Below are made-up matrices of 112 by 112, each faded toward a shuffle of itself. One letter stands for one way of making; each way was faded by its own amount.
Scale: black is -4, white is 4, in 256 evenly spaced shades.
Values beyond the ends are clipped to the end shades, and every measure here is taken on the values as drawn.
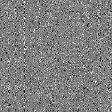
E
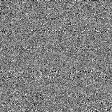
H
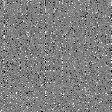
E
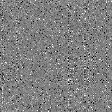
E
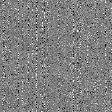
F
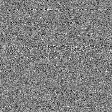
H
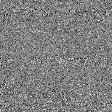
H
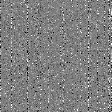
F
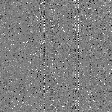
E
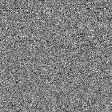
H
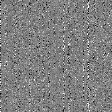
F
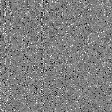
E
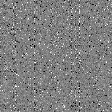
E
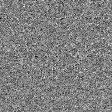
H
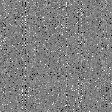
E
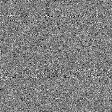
H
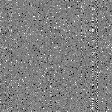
E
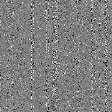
F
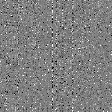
E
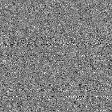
H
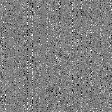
F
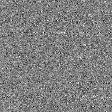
H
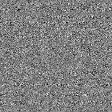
H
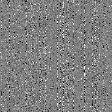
F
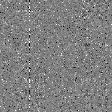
E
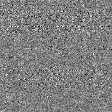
H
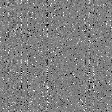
E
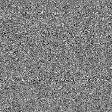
H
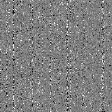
F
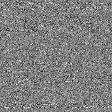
H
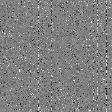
E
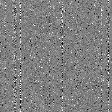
F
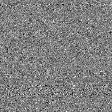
H
